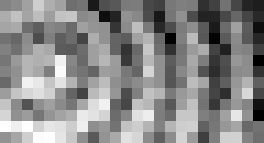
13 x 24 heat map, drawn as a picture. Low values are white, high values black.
No row or column stands out. The bottom left is the ninth with the lowest average. Concentric rings centre on the middle left. The field climbs toward the top right. The histogram is bell-shaped.
